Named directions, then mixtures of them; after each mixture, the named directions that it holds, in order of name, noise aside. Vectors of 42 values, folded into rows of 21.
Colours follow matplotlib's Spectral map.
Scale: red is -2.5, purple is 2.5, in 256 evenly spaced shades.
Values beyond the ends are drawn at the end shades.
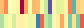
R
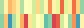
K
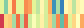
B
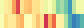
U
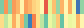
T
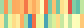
R, T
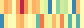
R, U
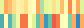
K, R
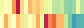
U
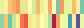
K, U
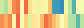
B, U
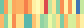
T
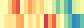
U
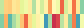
K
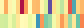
R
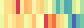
U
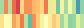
T, U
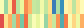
B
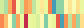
B, K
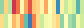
T, U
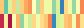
B, K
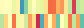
B, R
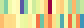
R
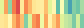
T, U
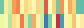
K, T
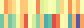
K, R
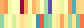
R
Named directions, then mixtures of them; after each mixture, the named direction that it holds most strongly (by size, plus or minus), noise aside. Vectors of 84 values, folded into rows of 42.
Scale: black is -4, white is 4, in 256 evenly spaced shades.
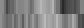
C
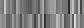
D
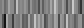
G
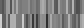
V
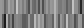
G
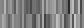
D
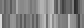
C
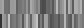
V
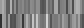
V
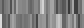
V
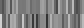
V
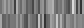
D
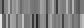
V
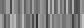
V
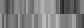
C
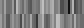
D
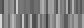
V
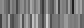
V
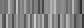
G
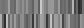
V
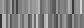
V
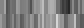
C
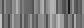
D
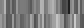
D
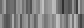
C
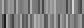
G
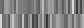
V
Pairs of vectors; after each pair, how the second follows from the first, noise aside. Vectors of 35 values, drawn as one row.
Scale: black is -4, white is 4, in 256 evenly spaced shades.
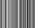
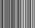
shuffled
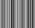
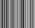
reversed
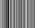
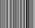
reversed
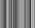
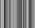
reversed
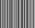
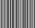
reversed
